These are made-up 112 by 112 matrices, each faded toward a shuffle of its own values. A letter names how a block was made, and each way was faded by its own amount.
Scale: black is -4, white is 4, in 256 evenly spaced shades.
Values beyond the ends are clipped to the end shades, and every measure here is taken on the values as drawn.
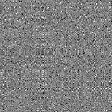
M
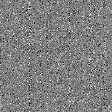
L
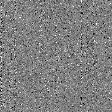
L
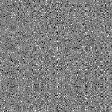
M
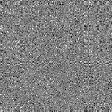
M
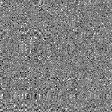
M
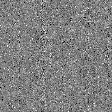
L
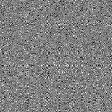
M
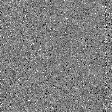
L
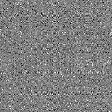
M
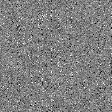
L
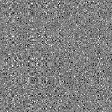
M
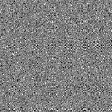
M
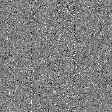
L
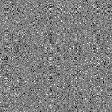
M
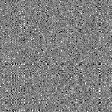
M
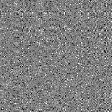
M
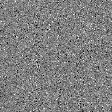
L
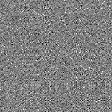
M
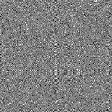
M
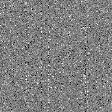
L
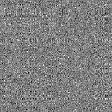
M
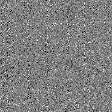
L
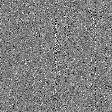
L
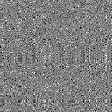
M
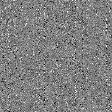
L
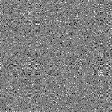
M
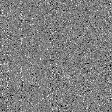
L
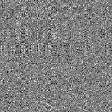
M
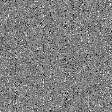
L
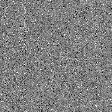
L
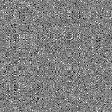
M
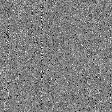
L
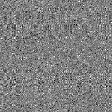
M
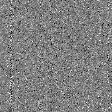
L
